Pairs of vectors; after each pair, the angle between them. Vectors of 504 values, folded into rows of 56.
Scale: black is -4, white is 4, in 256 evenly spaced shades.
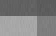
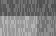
nearly parallel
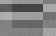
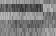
nearly parallel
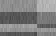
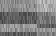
nearly parallel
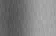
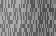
partly opposed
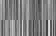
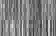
nearly parallel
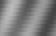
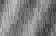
nearly parallel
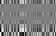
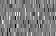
orthogonal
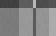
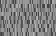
orthogonal
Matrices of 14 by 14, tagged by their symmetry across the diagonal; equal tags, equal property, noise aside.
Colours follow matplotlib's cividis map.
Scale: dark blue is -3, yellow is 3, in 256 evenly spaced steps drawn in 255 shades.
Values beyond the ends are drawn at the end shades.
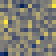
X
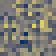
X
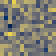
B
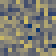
B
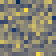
B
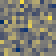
X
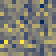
X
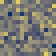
B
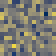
X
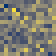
B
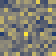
B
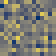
X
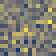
B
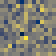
B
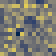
B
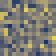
X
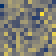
B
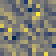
X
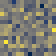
X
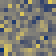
X
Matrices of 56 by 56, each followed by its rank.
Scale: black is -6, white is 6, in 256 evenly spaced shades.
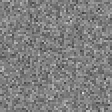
full rank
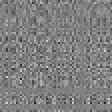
five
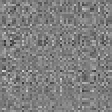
five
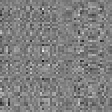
five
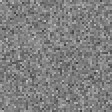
full rank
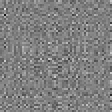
five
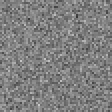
full rank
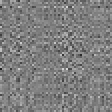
five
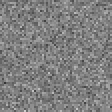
full rank
